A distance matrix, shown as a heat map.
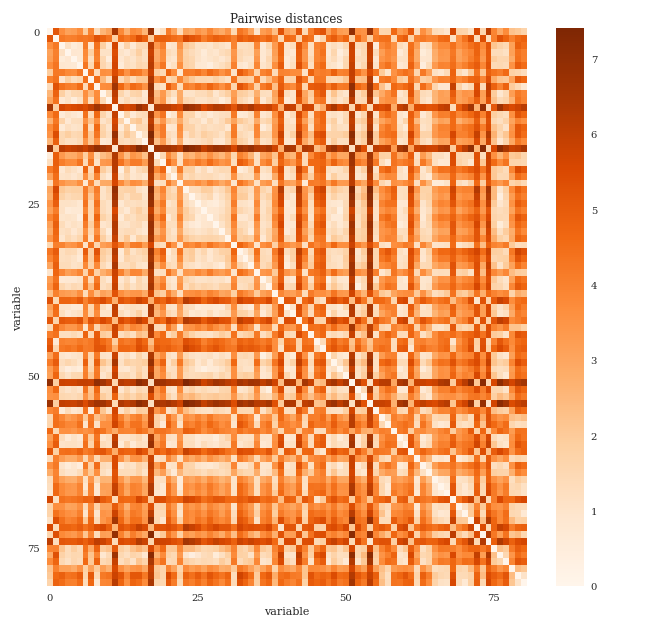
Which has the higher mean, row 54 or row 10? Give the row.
54
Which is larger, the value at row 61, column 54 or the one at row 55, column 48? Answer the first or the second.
the first
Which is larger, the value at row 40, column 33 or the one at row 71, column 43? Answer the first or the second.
the second
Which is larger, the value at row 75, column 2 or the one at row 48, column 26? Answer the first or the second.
the first
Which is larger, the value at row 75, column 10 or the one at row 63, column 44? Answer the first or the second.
the first
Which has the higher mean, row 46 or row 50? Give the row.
46
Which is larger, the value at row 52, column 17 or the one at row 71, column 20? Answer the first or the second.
the first
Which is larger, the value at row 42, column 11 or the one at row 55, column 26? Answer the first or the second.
the first
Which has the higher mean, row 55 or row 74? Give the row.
74
